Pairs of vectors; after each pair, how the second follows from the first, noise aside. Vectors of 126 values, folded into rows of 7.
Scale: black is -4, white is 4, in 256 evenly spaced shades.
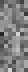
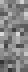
sign-scrambled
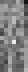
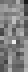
copied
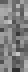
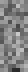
sign-scrambled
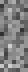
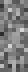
sign-scrambled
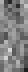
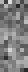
sign-scrambled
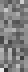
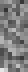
sign-scrambled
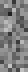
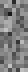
copied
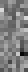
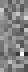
sign-scrambled
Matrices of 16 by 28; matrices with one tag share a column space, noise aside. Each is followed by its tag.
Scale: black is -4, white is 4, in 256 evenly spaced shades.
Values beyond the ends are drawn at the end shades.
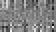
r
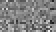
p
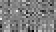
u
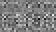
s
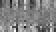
r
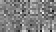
u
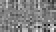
r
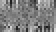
r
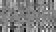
r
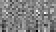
u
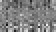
r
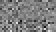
p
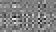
s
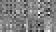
u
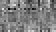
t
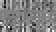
r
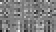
u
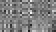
u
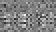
s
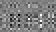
s
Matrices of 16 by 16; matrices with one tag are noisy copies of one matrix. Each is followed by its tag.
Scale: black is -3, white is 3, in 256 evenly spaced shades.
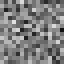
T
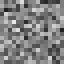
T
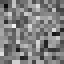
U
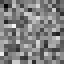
U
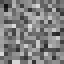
U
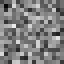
U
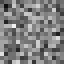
U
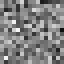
T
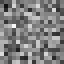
U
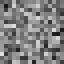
U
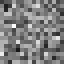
U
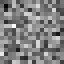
U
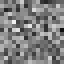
T
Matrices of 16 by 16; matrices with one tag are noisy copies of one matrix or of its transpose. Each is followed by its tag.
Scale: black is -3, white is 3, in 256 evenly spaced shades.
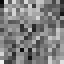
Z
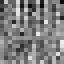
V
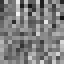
V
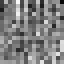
V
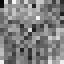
Z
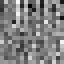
V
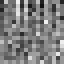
V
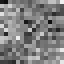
Z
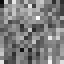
Z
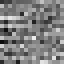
V
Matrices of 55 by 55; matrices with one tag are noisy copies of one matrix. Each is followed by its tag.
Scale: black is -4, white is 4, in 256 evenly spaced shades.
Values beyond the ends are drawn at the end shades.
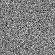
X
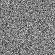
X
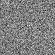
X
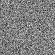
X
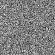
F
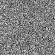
F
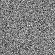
X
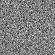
X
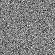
X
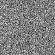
F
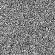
F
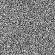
F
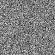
F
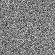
X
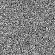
F
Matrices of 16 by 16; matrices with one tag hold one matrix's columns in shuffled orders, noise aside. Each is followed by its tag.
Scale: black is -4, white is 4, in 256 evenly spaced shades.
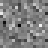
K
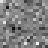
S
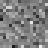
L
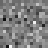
L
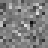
K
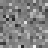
L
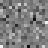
L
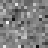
L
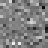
S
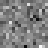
L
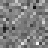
S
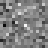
K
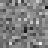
S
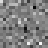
S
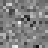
L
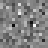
K
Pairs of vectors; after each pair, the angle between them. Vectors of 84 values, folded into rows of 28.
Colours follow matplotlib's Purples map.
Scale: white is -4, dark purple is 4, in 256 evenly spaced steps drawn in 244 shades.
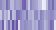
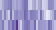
partly aligned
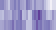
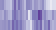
nearly parallel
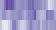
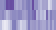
nearly parallel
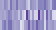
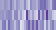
nearly parallel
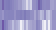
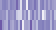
orthogonal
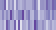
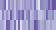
nearly parallel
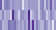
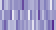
nearly opposite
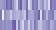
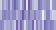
partly opposed
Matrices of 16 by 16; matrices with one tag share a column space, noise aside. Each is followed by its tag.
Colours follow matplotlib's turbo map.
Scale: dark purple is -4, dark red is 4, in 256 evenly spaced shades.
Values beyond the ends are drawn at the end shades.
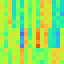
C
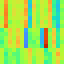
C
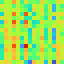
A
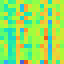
A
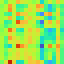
A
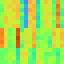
C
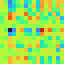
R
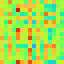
A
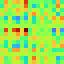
R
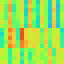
C
